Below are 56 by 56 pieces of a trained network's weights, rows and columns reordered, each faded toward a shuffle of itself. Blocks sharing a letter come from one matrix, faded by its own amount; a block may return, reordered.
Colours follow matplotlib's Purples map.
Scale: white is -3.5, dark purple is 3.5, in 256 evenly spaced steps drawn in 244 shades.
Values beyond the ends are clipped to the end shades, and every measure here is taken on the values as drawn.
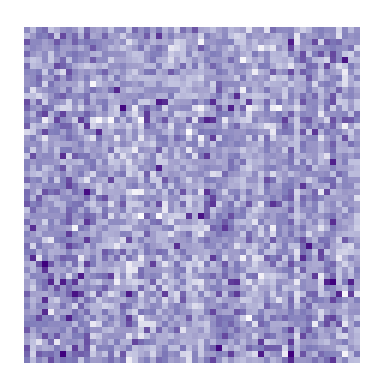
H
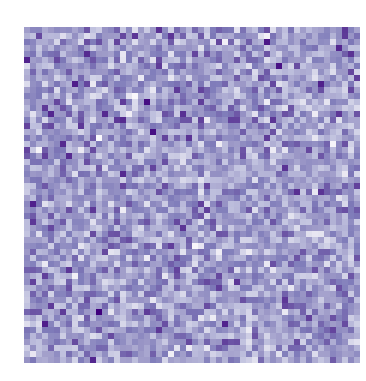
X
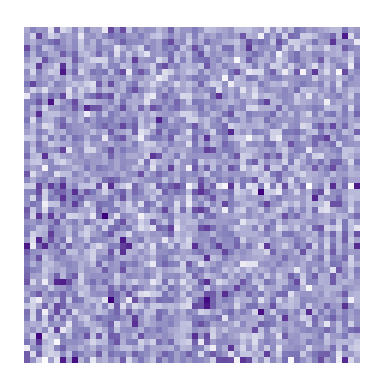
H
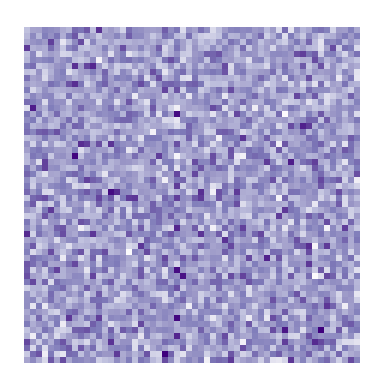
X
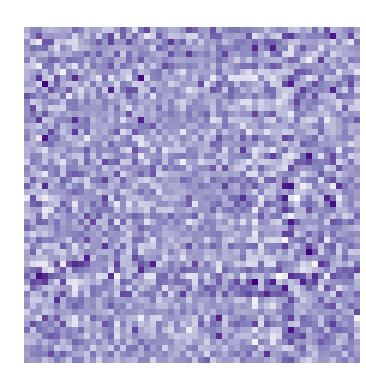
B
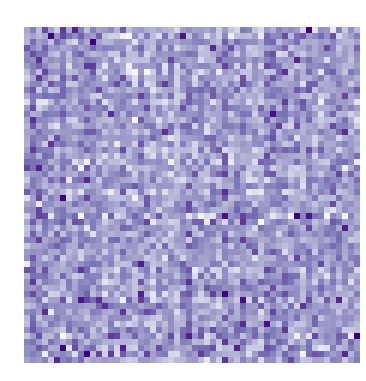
H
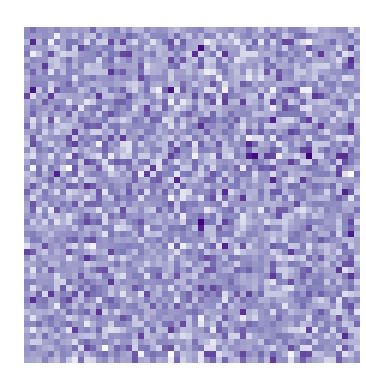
B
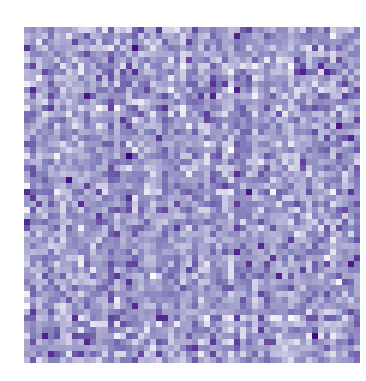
H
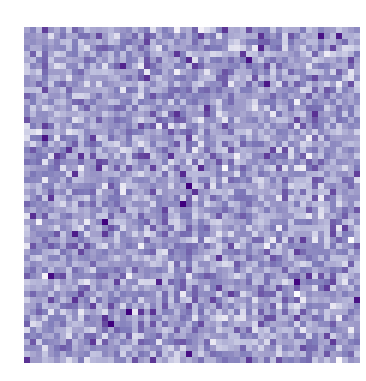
X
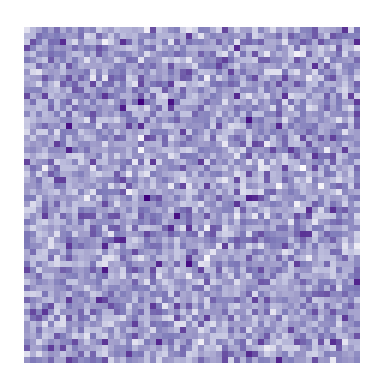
X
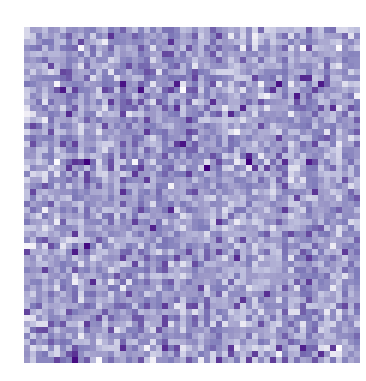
H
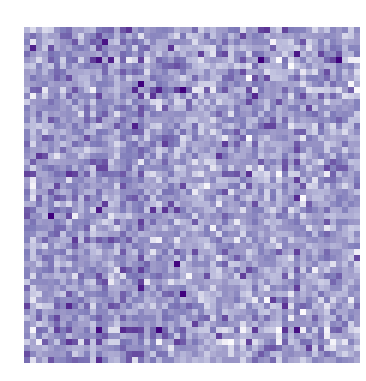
H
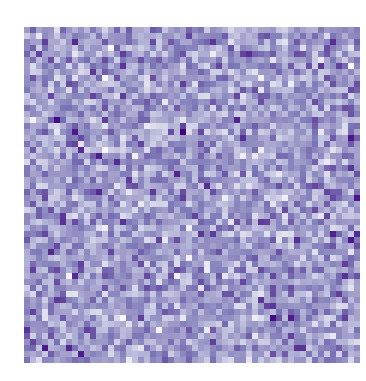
X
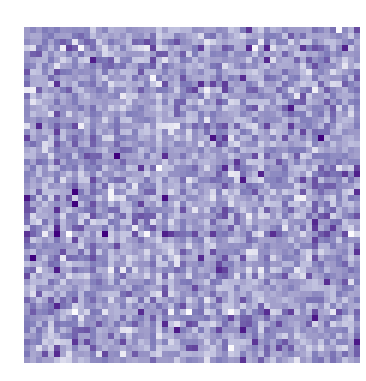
H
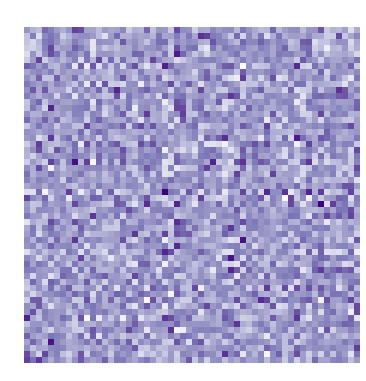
B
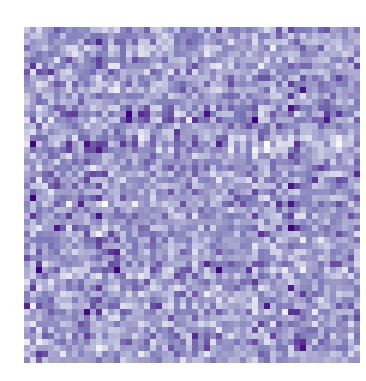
B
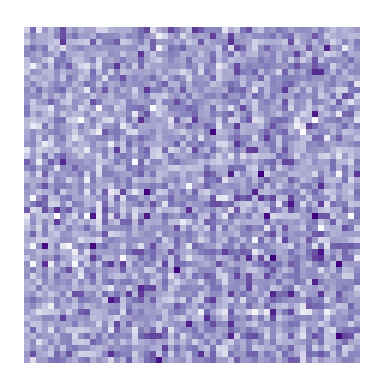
H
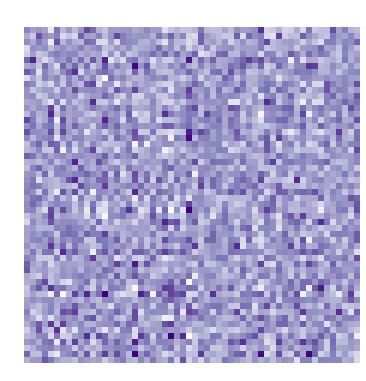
B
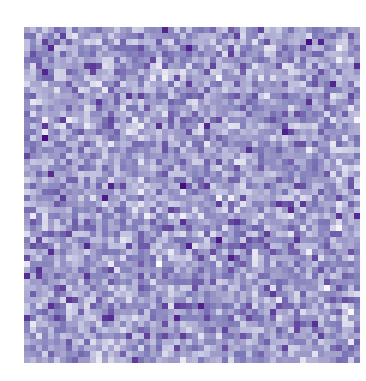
X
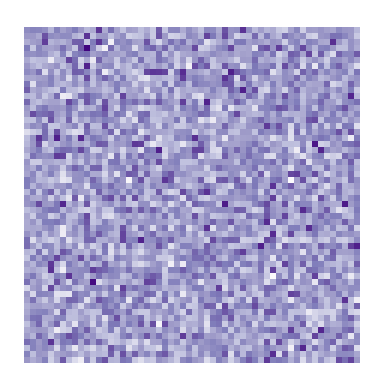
X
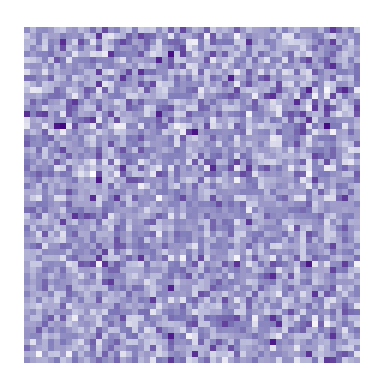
B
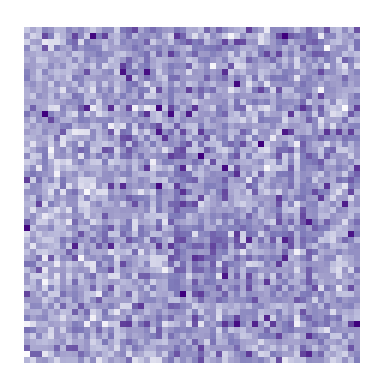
H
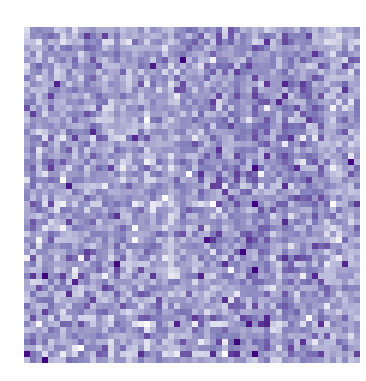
H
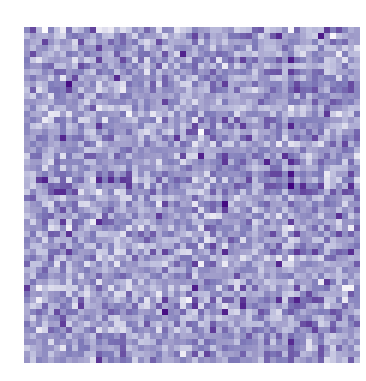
B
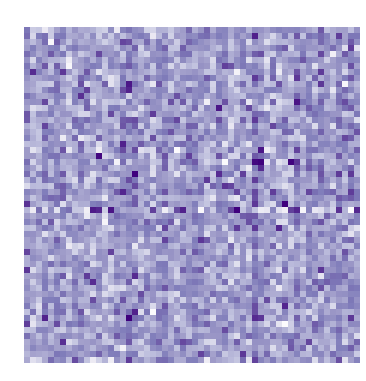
H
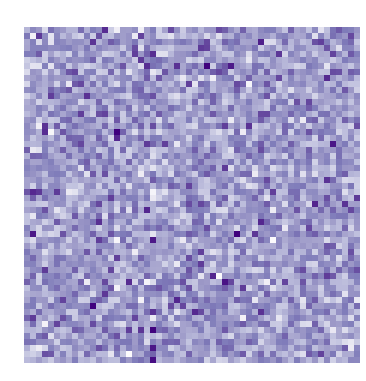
X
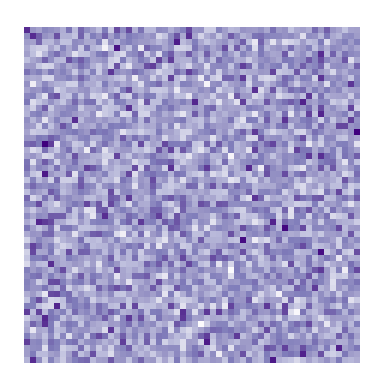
X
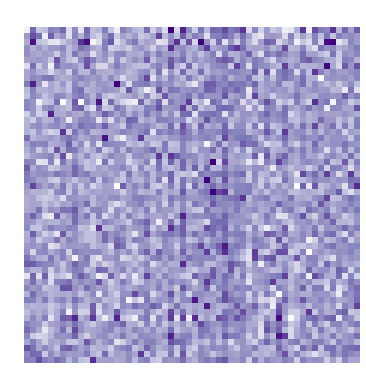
H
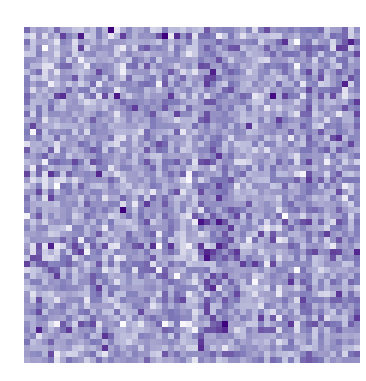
H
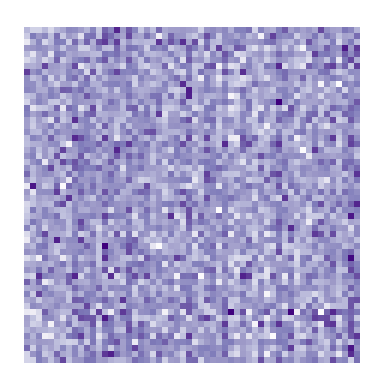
H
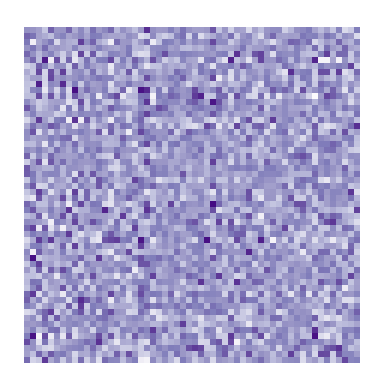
B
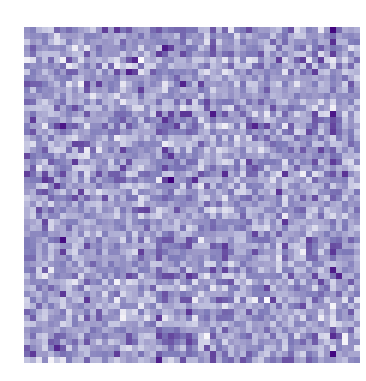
B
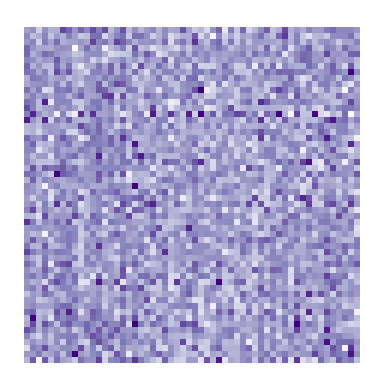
H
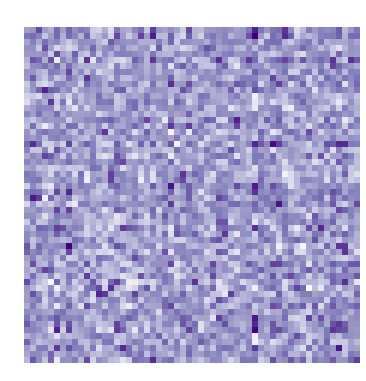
B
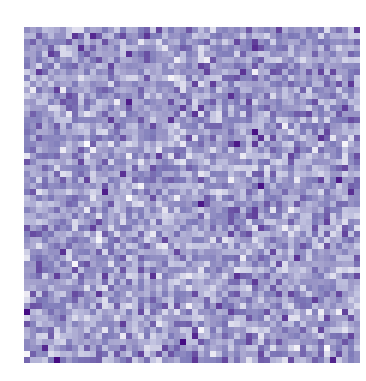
X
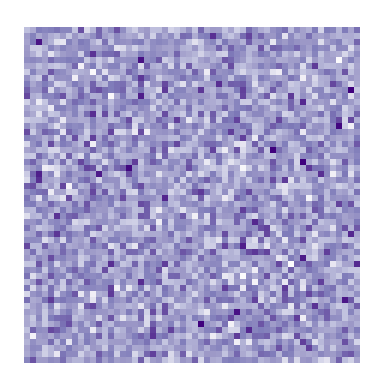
X
